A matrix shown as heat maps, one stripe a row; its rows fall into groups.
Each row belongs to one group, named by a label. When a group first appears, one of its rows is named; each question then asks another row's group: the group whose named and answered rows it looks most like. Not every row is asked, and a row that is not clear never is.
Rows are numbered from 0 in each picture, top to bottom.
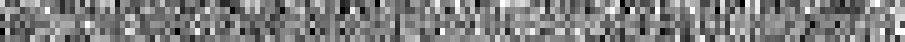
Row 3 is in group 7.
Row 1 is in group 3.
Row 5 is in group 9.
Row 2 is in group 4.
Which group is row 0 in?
3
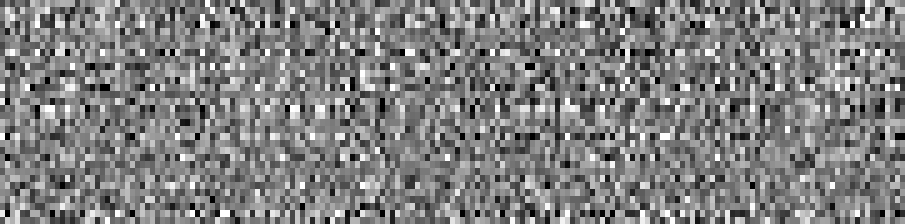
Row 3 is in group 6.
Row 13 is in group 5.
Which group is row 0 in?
6
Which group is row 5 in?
6
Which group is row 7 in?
6
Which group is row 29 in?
5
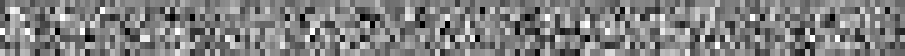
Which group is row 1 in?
6
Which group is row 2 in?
5
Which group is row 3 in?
7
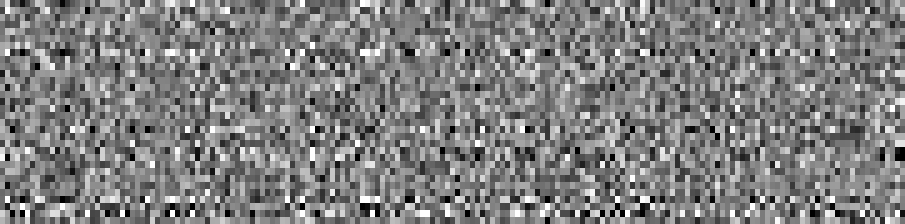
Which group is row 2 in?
7
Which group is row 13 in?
9
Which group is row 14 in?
4
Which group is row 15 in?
9
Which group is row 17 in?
3
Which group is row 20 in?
4
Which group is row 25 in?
6
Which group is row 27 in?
6
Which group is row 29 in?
5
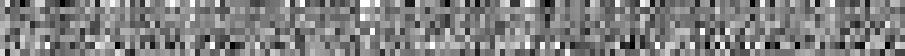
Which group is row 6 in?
3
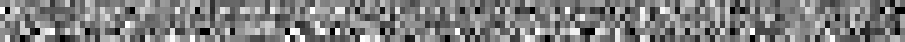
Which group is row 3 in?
7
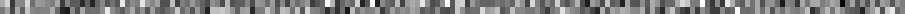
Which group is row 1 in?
9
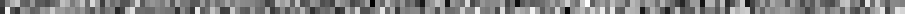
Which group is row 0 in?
7
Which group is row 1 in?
4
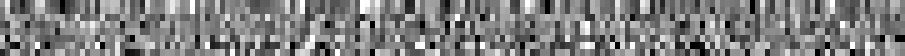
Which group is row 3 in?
7
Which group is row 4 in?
7
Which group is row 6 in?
6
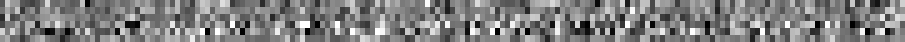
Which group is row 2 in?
4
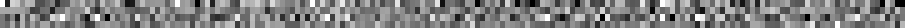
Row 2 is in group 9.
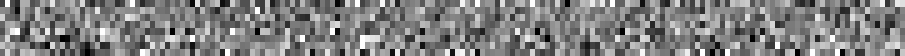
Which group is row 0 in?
4
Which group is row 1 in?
6
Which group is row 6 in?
9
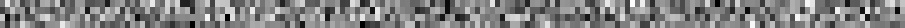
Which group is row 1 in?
7
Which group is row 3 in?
5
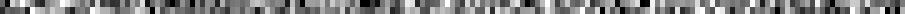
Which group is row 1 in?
9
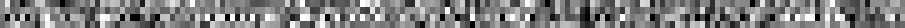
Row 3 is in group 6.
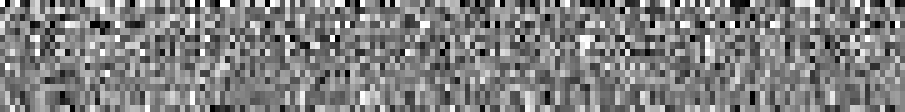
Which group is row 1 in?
6
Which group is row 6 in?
7
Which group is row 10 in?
9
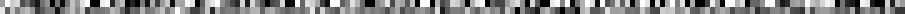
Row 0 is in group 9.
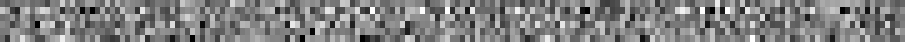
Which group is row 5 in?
5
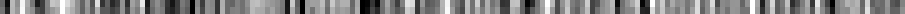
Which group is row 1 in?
5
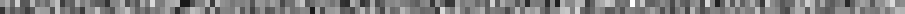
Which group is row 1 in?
4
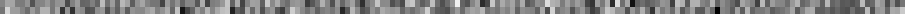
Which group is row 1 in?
3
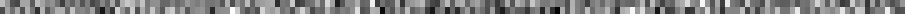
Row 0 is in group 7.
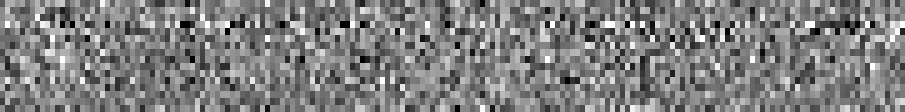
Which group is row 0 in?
6
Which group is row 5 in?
9
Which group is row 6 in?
6
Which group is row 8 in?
5
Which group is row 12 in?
3
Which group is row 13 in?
6
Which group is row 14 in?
4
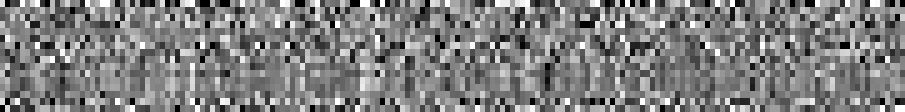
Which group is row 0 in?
3
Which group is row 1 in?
9
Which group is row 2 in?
7
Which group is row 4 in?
7
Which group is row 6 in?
6
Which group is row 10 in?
3
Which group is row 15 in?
4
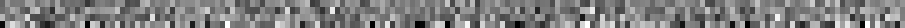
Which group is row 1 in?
6
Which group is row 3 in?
7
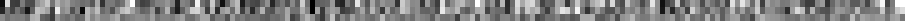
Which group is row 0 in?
4
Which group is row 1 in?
4
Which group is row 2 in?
6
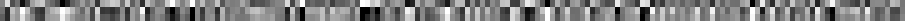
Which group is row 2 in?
5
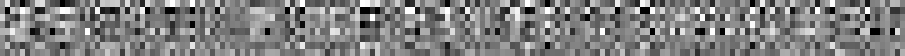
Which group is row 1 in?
5
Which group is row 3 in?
5
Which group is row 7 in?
7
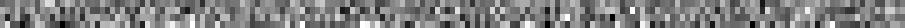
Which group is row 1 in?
3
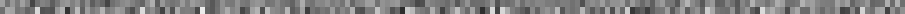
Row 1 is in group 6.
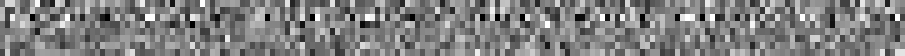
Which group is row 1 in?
3
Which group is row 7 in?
4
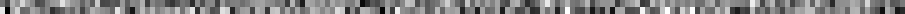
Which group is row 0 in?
5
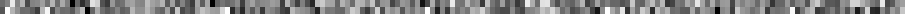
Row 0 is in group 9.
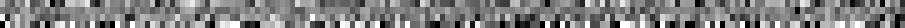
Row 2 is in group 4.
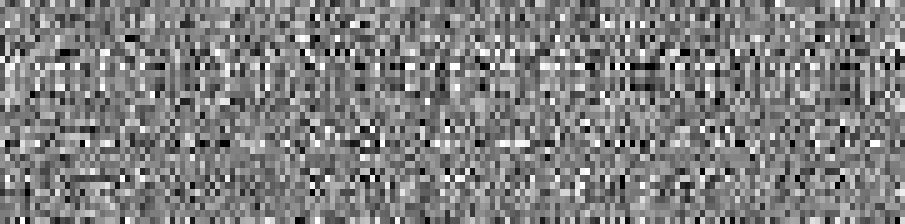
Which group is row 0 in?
9
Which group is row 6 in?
4
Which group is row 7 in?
9
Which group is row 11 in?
6
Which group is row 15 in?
4
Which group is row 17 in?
7
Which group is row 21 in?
5
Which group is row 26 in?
9
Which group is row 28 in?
9
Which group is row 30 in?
7
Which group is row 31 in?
7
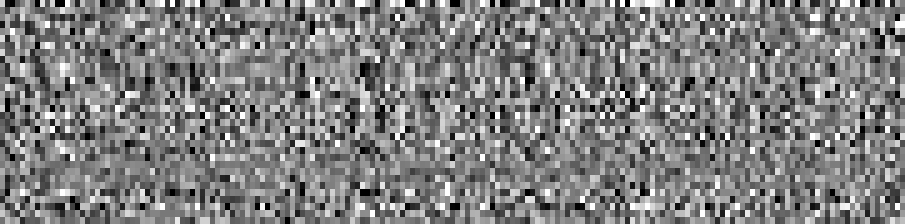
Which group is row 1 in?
5
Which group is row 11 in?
9
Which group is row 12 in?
9
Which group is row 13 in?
7
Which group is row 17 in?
4
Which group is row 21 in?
5
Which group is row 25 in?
3
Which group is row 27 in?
5
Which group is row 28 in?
9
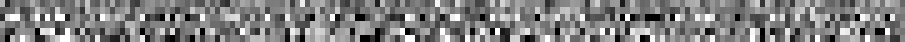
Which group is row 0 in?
3
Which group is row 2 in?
6
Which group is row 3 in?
7
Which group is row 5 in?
5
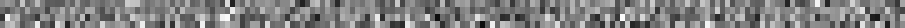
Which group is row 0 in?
7
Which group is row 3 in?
6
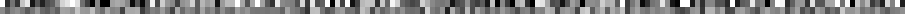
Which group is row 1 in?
7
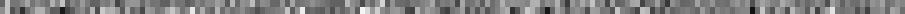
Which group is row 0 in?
4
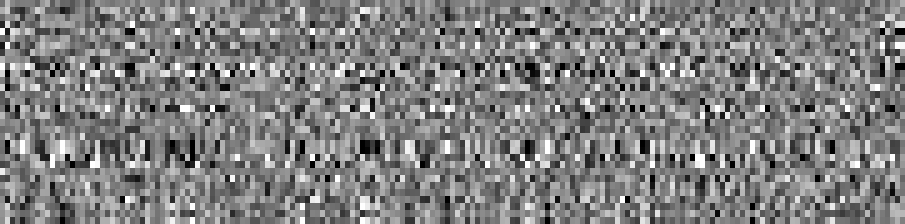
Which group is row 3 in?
4
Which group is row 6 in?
4
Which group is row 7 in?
9
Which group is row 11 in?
5
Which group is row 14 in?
7
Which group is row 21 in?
5
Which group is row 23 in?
9
